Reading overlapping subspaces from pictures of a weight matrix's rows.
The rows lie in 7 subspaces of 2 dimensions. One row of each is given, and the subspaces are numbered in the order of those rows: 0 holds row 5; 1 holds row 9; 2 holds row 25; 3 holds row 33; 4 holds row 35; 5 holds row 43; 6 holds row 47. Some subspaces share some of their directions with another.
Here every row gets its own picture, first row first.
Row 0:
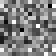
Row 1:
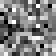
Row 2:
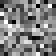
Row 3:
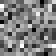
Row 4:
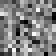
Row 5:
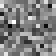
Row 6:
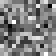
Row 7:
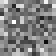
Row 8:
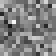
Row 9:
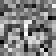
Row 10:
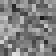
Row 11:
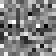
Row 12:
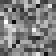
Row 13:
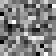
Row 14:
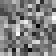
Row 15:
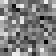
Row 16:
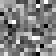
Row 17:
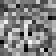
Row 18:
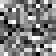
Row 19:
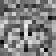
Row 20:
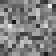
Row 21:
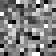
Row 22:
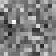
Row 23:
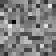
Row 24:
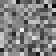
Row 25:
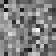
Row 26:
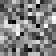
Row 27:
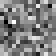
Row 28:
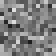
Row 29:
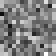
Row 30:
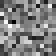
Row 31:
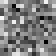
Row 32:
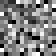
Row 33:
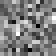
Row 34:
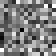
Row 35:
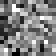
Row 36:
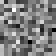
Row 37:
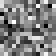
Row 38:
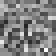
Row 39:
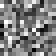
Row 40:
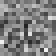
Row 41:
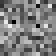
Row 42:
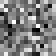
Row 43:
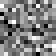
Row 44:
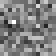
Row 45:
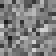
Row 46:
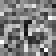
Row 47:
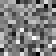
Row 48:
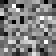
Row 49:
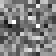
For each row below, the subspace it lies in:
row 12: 0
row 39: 0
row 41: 3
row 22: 2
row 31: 4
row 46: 1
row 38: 1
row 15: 4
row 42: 2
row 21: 6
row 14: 3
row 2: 5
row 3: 5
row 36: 2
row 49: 3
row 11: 0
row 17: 1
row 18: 5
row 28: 2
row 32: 6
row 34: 6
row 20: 5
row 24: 6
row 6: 5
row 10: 4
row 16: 6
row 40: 1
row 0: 6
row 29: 3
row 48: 4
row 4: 3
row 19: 1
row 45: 0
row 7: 4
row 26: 3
